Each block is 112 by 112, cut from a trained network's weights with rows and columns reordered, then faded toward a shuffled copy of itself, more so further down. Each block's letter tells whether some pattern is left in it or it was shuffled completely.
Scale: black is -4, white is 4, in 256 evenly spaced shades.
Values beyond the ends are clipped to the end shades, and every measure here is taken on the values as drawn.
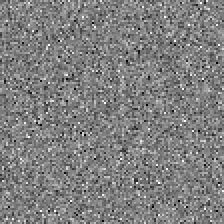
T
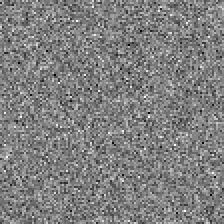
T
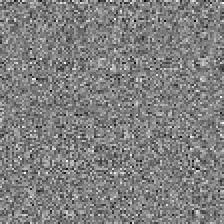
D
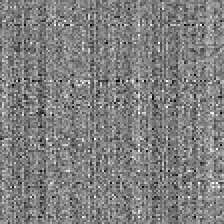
D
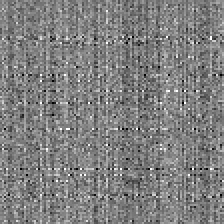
D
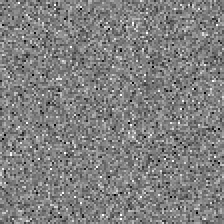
T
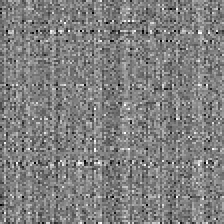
D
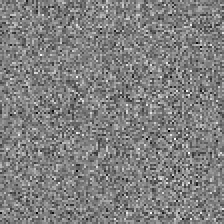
D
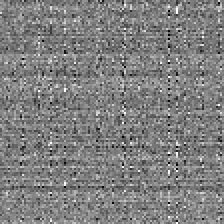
D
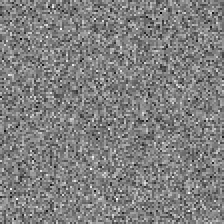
T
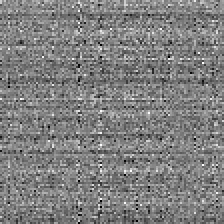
D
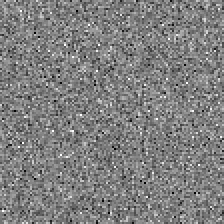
T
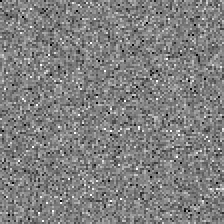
T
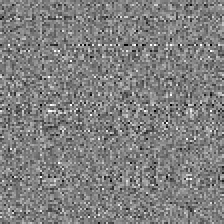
D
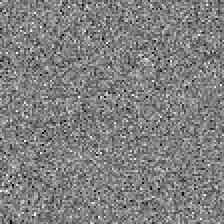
T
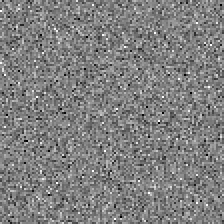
T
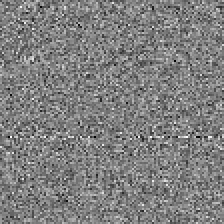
D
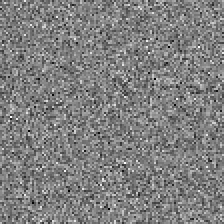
T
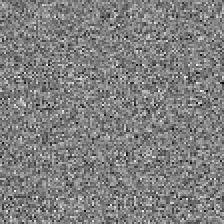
D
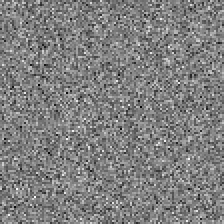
T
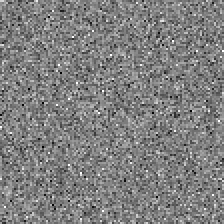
T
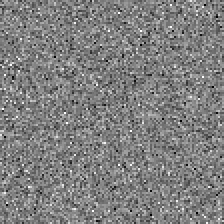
T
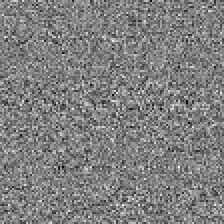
D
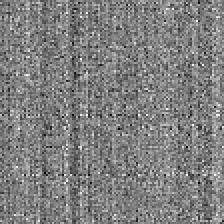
D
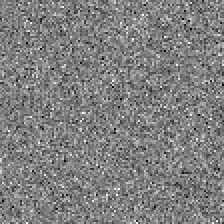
T
